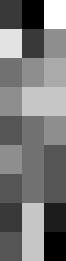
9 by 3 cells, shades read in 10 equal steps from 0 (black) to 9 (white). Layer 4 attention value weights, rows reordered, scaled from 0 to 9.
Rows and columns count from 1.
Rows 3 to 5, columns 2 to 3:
5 6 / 7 7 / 4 5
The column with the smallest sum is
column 1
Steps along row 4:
up same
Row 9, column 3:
0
